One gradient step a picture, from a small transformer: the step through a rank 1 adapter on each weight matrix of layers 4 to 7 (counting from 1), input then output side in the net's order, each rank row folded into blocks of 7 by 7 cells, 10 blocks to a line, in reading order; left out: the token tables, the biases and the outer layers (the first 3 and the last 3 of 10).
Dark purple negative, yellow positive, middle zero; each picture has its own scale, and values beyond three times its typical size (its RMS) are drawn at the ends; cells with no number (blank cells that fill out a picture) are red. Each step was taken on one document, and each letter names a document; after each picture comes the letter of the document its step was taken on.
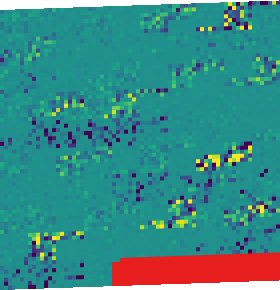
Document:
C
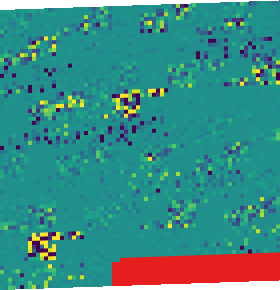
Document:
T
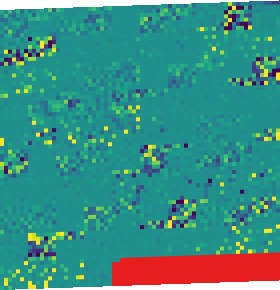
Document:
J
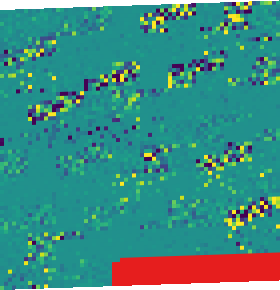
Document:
J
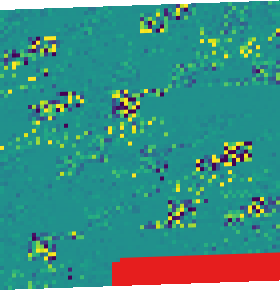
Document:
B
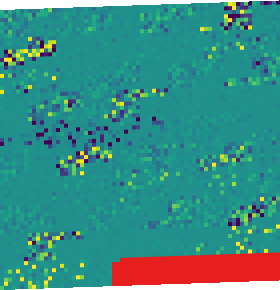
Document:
J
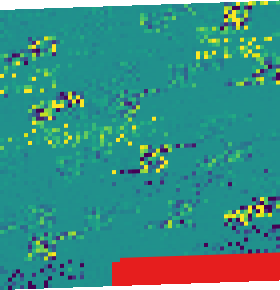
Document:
T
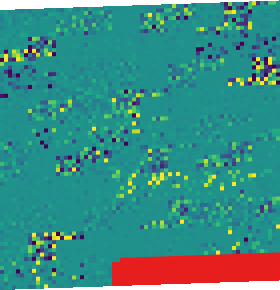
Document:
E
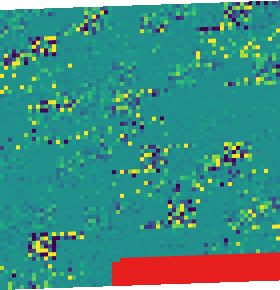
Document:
B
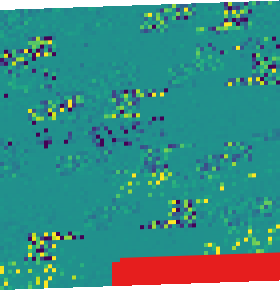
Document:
E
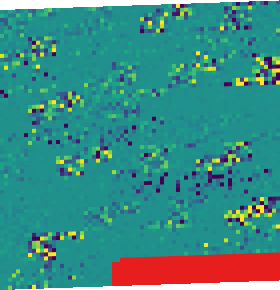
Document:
T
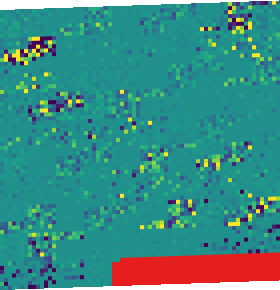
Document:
C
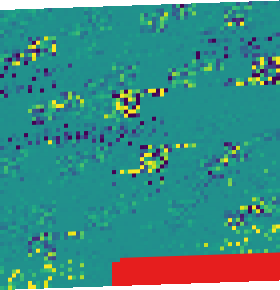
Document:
T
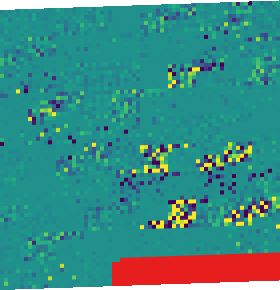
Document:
J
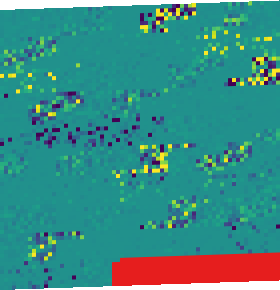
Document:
J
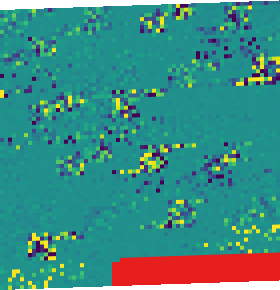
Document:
T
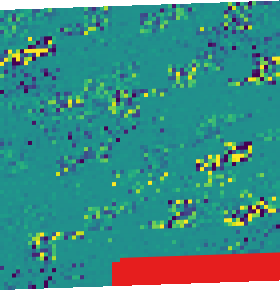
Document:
C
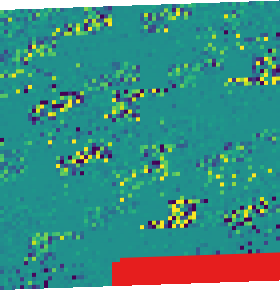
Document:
J
